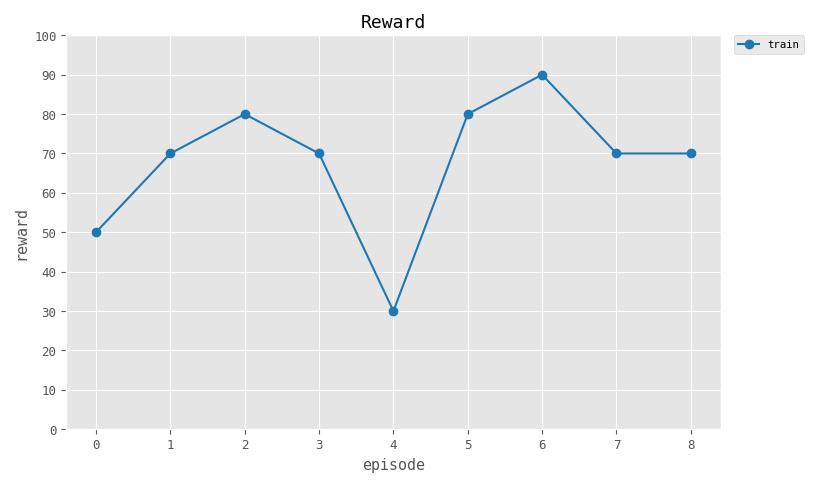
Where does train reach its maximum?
6
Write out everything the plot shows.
Title: Reward
x-axis: episode, ticks 0 1 2 3 4 5 6 7 8
y-axis: reward, ticks 0 10 20 30 40 50 60 70 80 90 100
Legend: train
Values:
train: 50 70 80 70 30 80 90 70 70
